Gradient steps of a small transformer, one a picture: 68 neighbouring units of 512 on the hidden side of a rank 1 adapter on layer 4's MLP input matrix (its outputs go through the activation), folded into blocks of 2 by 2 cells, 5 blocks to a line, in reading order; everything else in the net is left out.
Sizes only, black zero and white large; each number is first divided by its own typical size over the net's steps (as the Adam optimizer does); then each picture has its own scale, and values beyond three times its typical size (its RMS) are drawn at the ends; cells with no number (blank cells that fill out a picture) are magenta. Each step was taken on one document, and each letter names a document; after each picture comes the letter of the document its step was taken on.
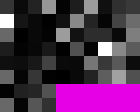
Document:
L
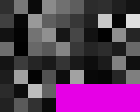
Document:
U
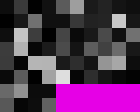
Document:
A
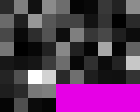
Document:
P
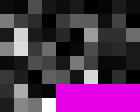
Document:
A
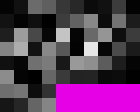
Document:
A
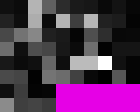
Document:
A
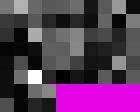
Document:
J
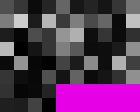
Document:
U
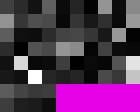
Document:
P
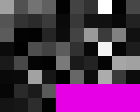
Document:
P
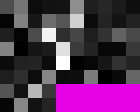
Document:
U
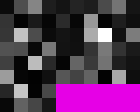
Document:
A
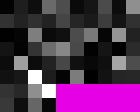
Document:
P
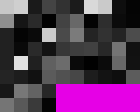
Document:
J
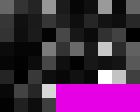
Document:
L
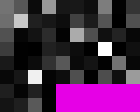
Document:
P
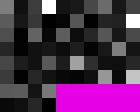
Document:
L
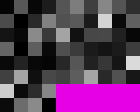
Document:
U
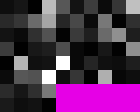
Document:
P
